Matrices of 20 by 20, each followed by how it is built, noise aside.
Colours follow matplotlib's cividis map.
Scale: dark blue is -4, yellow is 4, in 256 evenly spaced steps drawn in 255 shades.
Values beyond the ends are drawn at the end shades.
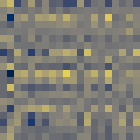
low rank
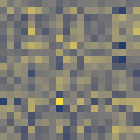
low rank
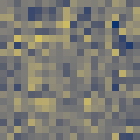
low rank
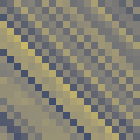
Toeplitz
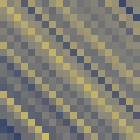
Toeplitz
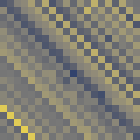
Toeplitz
